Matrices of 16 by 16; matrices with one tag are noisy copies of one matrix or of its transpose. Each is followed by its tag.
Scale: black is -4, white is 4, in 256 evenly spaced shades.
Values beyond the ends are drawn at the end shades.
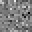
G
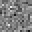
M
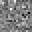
G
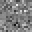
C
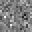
C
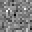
M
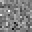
G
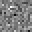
M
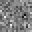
C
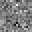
C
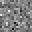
G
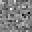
G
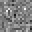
M
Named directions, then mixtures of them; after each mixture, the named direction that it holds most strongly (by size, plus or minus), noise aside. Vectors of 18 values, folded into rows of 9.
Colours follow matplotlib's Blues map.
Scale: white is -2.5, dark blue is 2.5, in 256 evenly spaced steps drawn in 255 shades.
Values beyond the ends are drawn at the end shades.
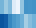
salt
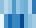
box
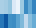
salt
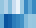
salt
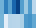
salt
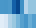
salt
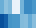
salt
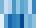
box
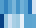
box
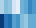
salt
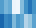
salt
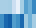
salt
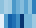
box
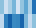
box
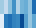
box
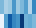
box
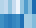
salt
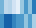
salt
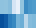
salt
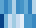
box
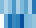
box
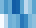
salt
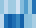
box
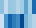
box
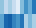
salt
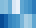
salt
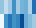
box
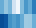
salt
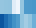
salt
